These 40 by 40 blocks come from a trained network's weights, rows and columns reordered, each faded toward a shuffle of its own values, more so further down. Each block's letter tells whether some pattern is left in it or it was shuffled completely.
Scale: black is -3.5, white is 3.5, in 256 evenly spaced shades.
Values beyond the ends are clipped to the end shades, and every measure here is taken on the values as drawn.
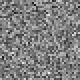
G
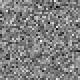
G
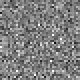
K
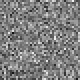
K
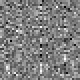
K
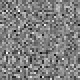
K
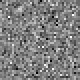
G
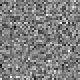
K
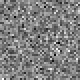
G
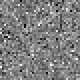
G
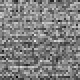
K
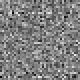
K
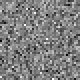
G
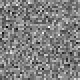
G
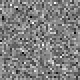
G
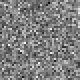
G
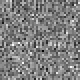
K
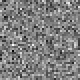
K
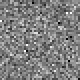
G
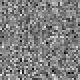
K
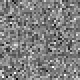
G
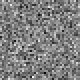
G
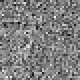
K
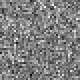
G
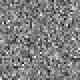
G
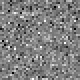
G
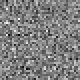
K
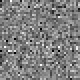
K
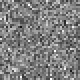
G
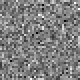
K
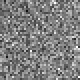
G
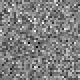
G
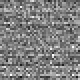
K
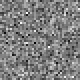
K
